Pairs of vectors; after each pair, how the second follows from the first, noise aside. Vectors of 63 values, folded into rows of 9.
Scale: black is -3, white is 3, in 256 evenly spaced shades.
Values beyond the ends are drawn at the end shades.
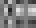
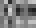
negated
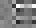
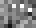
shuffled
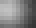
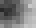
negated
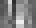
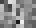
sign-scrambled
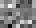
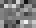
reversed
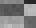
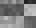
copied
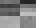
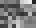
sign-scrambled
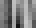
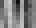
reversed
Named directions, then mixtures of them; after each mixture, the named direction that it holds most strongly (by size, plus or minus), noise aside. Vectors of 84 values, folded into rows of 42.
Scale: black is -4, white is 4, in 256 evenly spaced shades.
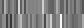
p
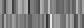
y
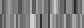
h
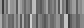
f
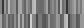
f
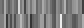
p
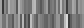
f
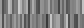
y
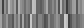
f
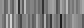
p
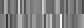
p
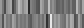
y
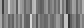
f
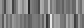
y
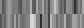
h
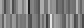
y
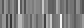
p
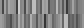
f
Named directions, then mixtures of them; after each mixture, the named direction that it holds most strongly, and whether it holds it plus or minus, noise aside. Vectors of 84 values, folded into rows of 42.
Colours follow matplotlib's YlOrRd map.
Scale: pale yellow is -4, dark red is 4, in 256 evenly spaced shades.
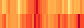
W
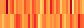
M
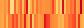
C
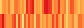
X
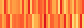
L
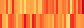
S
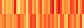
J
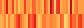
M, plus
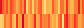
X, minus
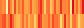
M, minus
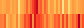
W, plus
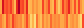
J, minus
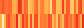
X, minus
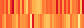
C, minus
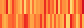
S, plus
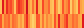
J, minus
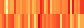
M, minus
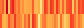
M, plus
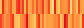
J, minus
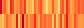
X, minus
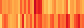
W, plus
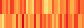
X, minus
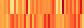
C, plus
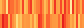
M, minus
